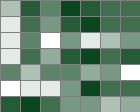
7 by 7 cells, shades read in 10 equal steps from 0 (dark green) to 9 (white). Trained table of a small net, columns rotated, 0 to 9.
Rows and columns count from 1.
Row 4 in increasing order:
0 1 1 2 2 5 8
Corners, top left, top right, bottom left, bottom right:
6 2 1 5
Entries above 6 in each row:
0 1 3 1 1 3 0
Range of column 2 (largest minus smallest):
8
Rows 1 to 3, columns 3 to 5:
3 0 1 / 4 1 0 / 9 4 8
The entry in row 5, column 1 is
3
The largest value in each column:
9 8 9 4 8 6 9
